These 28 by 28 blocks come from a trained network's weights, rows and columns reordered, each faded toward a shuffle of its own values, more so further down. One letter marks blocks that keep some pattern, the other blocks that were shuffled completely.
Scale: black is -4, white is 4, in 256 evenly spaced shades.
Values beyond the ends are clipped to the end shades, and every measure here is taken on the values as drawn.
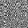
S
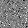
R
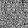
S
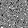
R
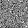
R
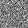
R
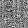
S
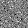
R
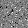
R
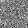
R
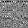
S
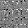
S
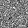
R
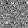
S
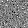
R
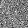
R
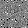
S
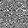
S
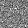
R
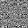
S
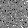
R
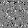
S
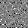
S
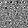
S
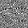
S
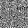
S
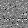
S
